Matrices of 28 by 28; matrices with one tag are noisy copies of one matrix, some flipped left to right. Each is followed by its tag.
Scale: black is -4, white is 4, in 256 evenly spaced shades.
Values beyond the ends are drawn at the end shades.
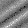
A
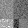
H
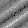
A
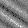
A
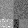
H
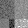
H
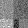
H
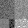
H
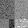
H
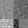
H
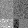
H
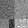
H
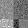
H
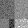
H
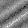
A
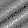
A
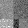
H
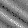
A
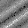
A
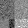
H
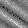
A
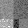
H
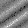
A
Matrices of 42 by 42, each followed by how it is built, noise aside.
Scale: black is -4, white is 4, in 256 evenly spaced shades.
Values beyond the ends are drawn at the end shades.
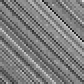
Toeplitz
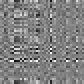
low rank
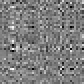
low rank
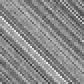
Toeplitz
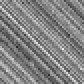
Toeplitz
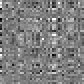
low rank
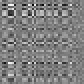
low rank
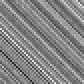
Toeplitz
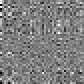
low rank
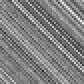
Toeplitz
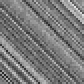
Toeplitz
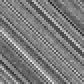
Toeplitz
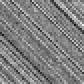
Toeplitz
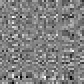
low rank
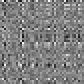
low rank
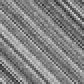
Toeplitz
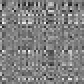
low rank
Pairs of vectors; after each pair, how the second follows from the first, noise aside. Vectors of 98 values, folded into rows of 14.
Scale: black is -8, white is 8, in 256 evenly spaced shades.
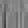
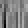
scaled up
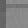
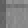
copied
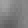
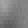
copied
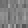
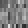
scaled up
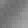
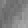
copied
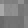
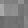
copied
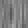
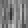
scaled up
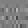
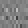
copied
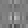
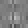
copied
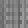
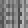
scaled up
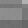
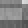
scaled up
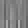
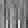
scaled up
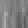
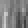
scaled up
